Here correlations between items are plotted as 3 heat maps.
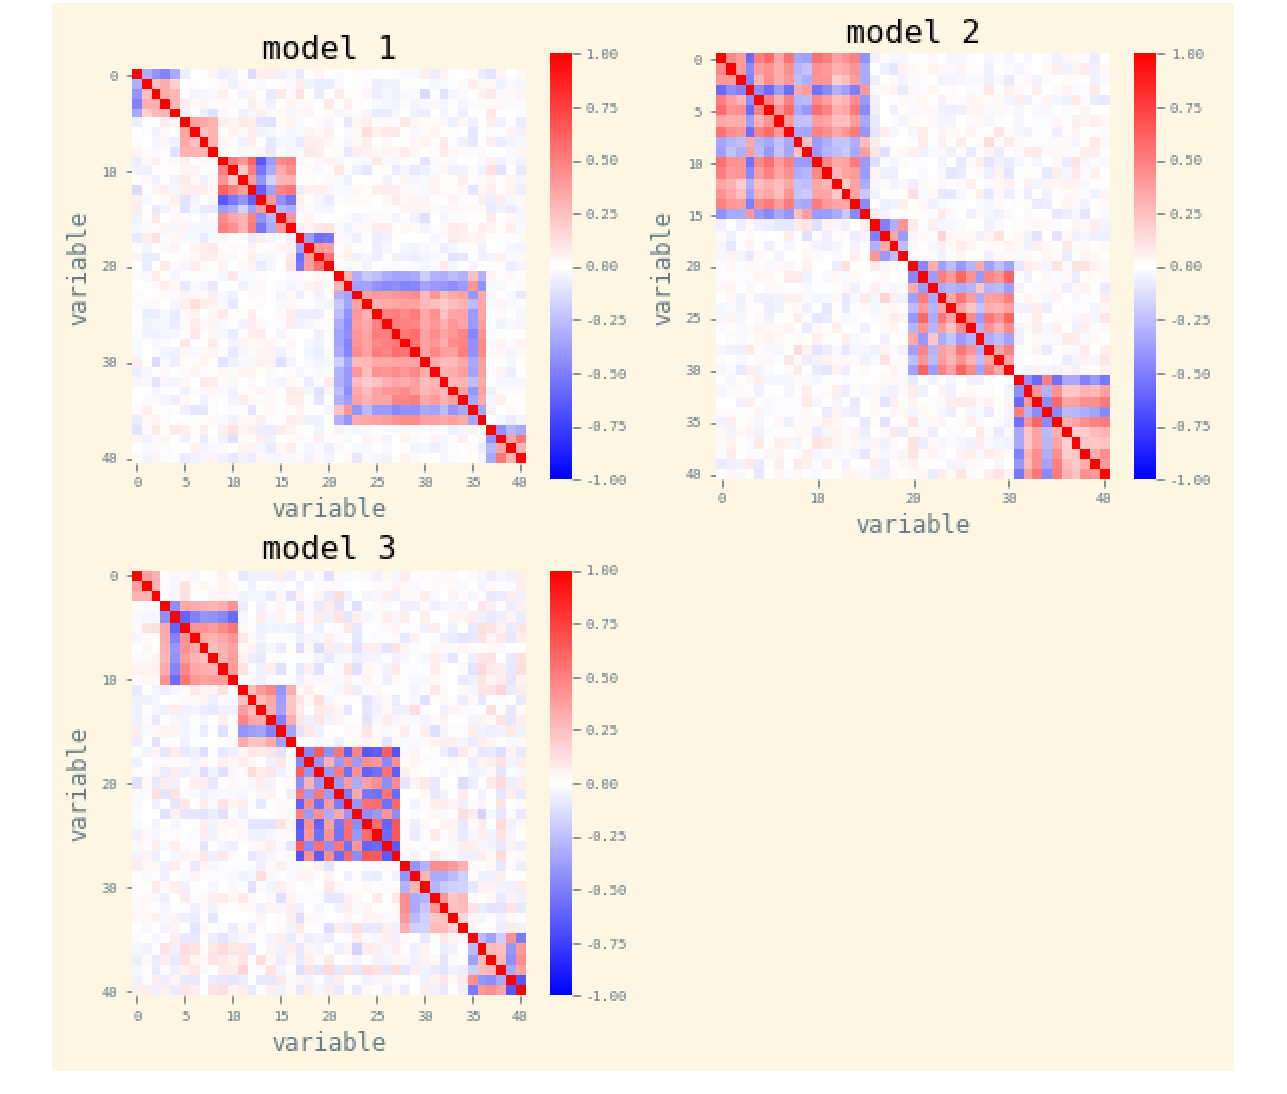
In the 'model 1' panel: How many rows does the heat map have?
41
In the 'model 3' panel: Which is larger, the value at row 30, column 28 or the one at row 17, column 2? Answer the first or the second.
the second
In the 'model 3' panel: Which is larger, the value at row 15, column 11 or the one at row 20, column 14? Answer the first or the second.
the second
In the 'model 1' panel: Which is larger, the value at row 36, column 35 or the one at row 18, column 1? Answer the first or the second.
the second
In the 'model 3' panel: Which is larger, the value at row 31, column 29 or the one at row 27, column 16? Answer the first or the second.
the second
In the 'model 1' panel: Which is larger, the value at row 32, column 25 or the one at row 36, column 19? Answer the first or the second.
the first
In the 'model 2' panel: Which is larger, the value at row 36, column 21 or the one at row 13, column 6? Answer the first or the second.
the second
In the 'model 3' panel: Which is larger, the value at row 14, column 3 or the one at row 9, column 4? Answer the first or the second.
the first
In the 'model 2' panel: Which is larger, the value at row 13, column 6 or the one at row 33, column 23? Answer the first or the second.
the first
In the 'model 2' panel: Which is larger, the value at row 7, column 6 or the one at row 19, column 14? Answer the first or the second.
the first
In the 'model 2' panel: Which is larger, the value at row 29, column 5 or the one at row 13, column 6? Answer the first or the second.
the second
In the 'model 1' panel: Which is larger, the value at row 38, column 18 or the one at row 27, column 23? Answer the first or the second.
the second
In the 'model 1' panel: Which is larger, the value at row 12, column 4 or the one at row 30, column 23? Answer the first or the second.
the second
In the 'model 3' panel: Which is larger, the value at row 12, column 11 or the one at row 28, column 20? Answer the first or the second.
the first
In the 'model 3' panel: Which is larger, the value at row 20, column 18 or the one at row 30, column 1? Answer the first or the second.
the first
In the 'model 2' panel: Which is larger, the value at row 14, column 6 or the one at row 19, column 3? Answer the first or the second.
the first
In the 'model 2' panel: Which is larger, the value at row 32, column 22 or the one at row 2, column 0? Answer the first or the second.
the second
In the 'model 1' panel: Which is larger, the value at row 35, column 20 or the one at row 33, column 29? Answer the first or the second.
the second
